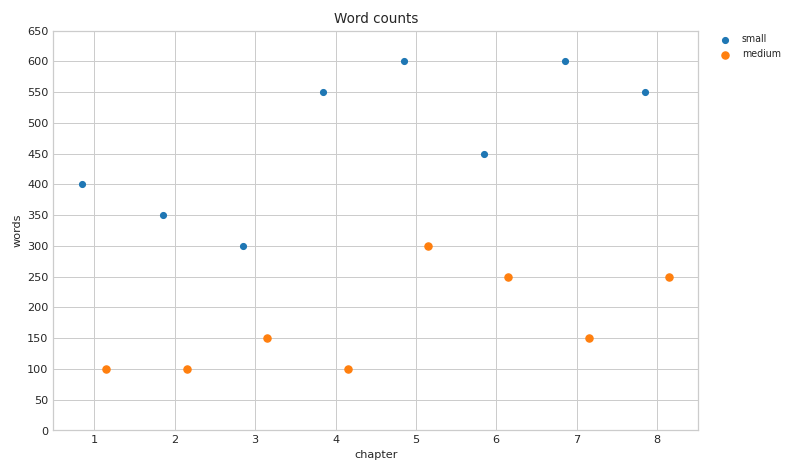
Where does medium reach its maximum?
5
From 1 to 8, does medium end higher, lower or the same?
higher
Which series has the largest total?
small
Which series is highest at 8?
small
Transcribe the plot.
Title: Word counts
x-axis: chapter, ticks 1 2 3 4 5 6 7 8
y-axis: words, ticks 0 50 100 150 200 250 300 350 400 450 500 550 600 650
Legend: small, medium
Values:
small: 400 350 300 550 600 450 600 550
medium: 100 100 150 100 300 250 150 250
